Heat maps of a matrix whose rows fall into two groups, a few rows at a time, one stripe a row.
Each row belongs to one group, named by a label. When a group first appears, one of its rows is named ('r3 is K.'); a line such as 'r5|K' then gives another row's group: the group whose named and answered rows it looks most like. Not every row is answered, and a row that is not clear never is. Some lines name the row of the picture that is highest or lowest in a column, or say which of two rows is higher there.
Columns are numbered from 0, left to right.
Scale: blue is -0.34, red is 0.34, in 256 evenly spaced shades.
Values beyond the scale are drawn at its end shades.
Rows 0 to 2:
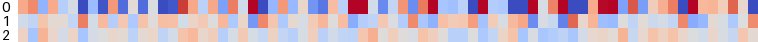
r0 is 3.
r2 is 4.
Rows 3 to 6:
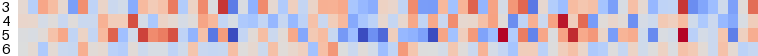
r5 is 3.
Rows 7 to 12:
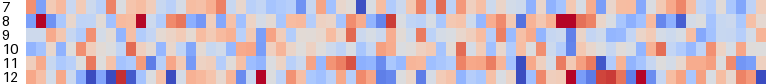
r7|4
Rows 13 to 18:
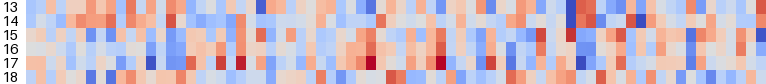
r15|3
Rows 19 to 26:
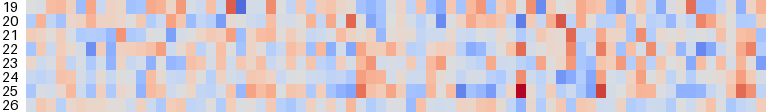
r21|3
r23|3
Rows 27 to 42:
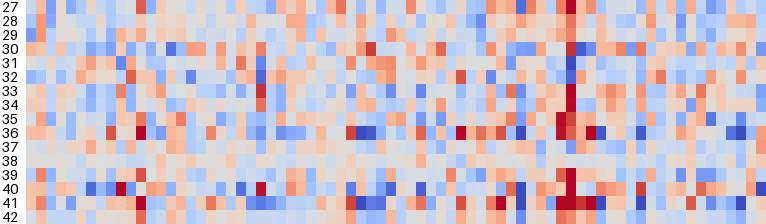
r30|3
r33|3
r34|3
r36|4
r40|3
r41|4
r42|4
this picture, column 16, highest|30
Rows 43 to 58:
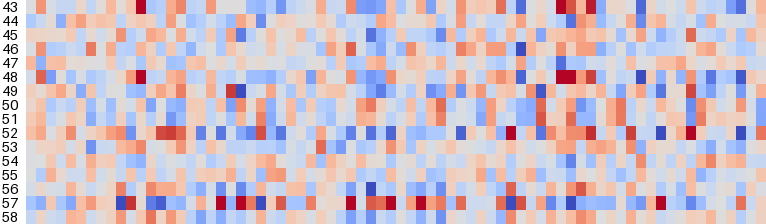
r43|4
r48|4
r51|3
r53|4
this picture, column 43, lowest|52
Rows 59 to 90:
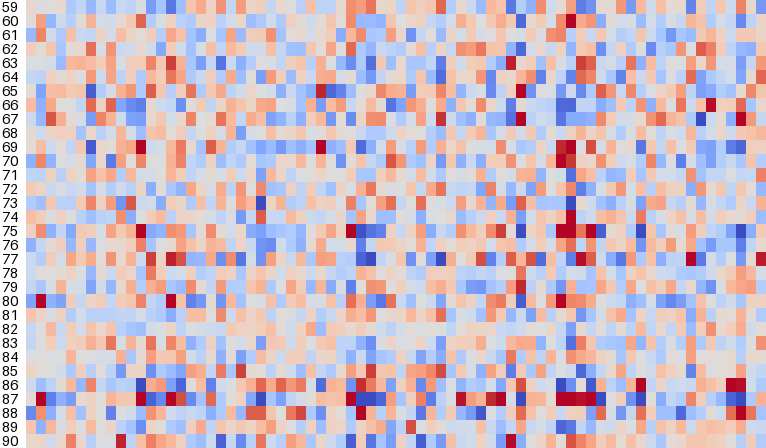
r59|3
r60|4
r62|4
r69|4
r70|4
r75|4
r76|4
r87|4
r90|3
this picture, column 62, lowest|62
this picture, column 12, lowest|87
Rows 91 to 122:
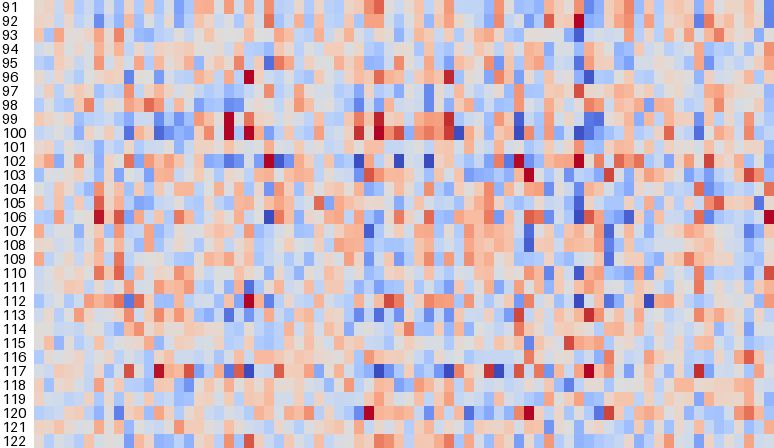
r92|3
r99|3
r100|3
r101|3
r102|3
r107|4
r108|4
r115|4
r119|3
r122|3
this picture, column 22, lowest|102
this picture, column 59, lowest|106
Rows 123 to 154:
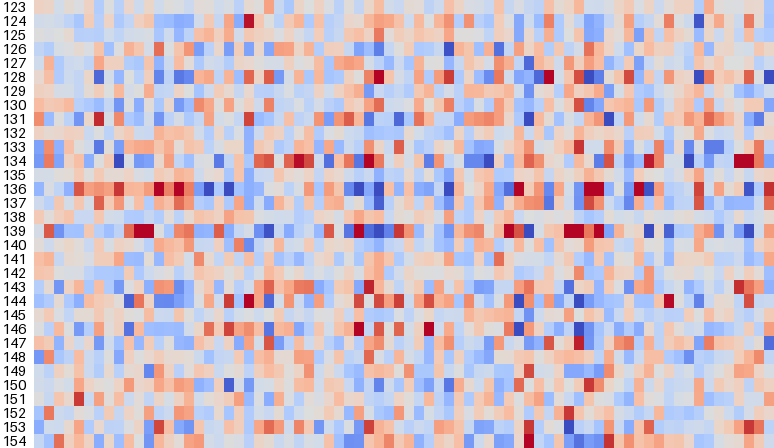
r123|3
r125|3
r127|4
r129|4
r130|3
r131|4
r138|3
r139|4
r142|3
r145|4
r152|4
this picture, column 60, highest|136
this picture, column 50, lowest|128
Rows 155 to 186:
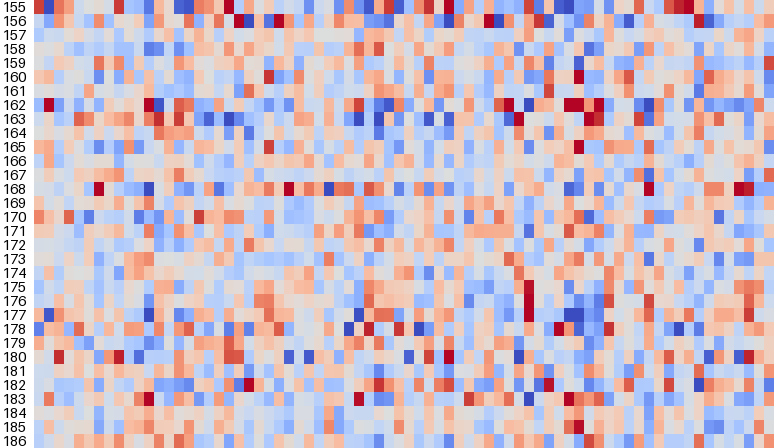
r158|3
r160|3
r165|3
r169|4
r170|3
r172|3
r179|3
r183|4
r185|4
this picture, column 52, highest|178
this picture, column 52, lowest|155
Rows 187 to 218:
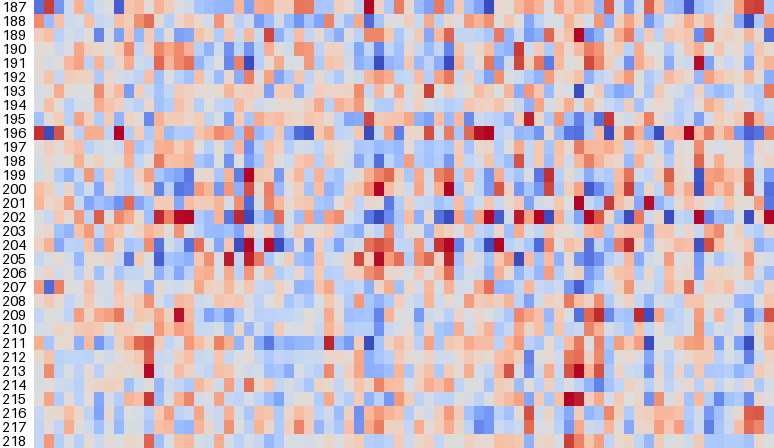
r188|4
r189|3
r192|3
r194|4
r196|4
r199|3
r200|3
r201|3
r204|3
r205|3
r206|3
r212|4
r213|4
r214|3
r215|4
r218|4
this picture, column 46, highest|204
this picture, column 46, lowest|202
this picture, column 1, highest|187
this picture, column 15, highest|202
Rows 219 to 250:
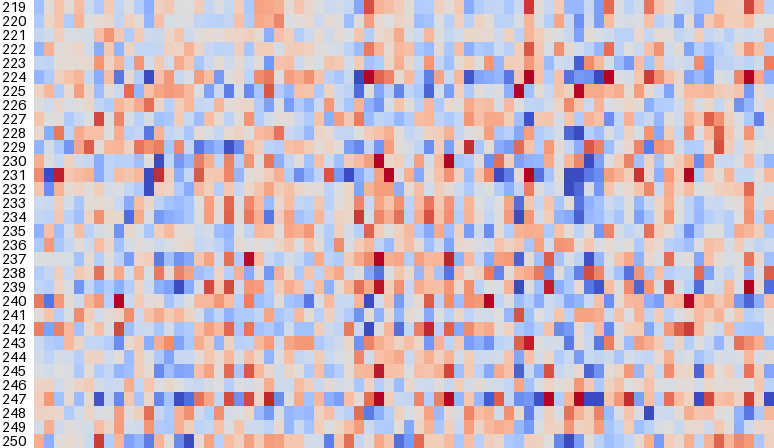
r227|4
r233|3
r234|3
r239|3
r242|4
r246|3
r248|4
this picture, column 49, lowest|227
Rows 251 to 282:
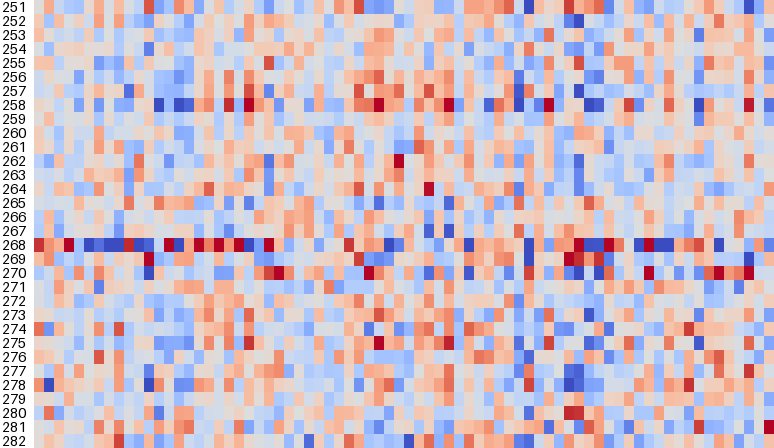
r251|4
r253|3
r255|3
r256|3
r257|3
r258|3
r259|3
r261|4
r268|3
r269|4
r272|3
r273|3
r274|4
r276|4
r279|3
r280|4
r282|4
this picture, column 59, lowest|281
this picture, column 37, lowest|282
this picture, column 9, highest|268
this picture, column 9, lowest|257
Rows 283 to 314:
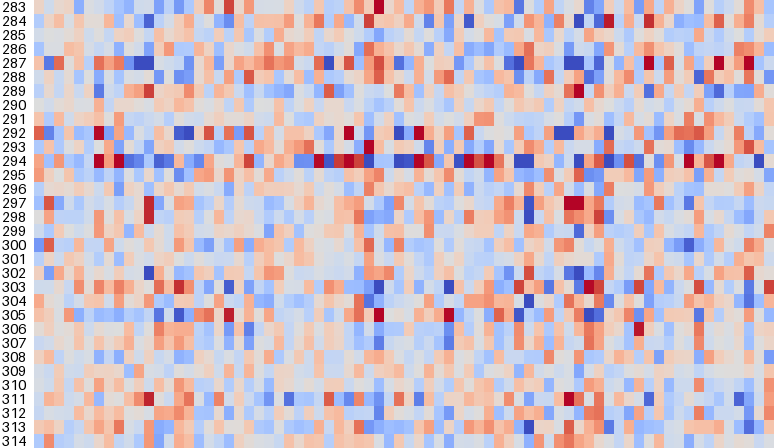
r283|3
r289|4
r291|4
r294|4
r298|4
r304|4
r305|3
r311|4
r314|4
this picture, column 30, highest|294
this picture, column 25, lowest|311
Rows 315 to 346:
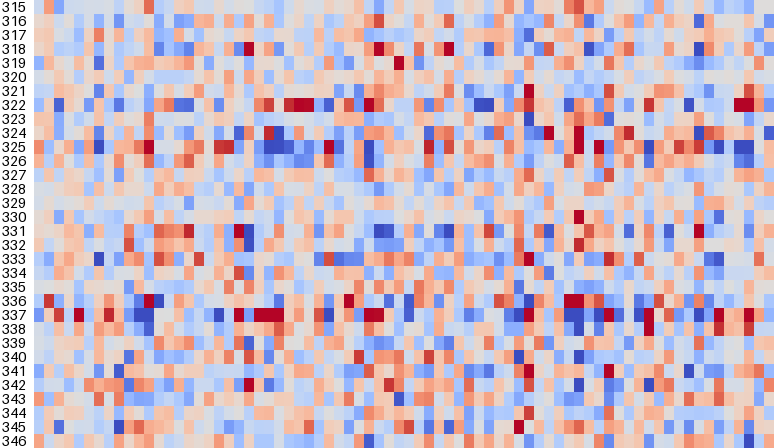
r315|4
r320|3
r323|4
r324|3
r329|3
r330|4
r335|3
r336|4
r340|3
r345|4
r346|4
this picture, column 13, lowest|342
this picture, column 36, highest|319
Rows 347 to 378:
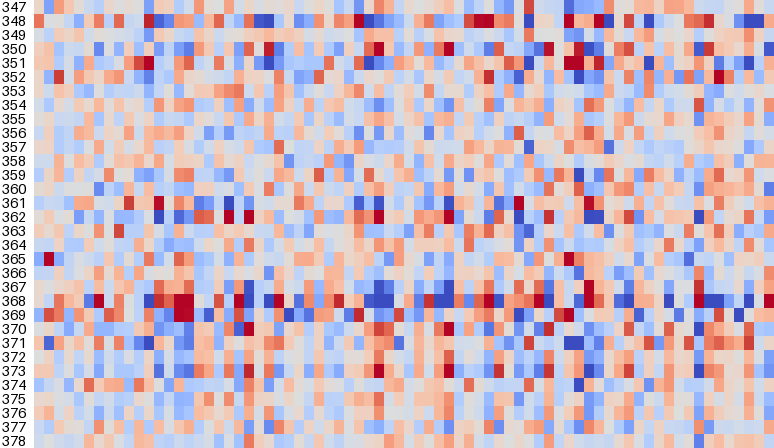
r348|4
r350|3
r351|4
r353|3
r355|3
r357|4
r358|4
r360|3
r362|3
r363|4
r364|3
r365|4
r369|4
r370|3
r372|3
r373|3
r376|3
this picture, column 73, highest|368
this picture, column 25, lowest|369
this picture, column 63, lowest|368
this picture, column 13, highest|368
